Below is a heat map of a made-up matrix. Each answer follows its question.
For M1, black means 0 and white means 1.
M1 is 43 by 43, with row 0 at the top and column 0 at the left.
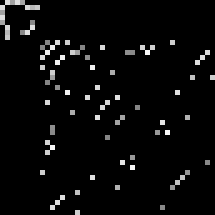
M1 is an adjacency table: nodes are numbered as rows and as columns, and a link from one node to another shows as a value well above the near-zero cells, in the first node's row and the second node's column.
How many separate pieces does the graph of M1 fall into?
2
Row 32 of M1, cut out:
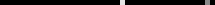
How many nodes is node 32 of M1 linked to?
2
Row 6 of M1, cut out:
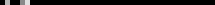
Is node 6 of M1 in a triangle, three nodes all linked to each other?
yes
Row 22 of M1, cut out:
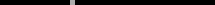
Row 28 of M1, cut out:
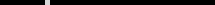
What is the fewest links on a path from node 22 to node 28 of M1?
4
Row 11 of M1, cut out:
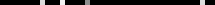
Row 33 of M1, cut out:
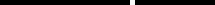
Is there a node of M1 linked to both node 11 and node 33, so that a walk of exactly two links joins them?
no
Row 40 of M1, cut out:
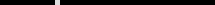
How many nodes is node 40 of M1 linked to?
1
